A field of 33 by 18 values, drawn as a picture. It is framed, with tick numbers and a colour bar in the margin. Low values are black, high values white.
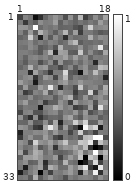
Mirror symmetry: none. Odd patch: rougher, in the bottom right. Slope: none. Odd rows or columns: none. Roughest part: bottom right. Stripes: none.
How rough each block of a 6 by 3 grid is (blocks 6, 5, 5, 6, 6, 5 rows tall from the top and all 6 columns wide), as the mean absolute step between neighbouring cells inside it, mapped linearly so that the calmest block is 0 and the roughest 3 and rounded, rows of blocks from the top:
100 | 011 | 111 | 111 | 113 | 103
